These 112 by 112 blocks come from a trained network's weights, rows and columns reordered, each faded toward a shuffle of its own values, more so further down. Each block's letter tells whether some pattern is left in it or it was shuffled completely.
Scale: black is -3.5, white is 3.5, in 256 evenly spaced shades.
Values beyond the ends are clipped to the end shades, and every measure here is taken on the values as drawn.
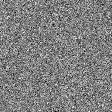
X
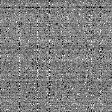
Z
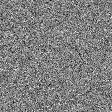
X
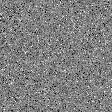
X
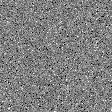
X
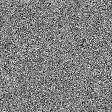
X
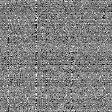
Z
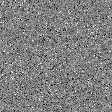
X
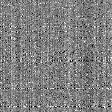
Z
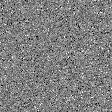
X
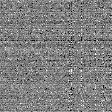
Z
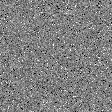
X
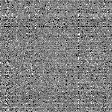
Z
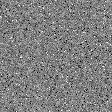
X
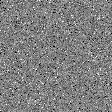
X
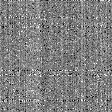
Z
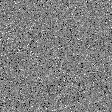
X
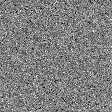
X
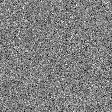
X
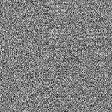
Z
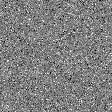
X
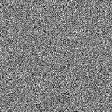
Z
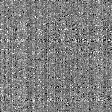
Z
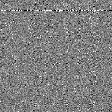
Z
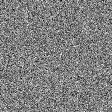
X
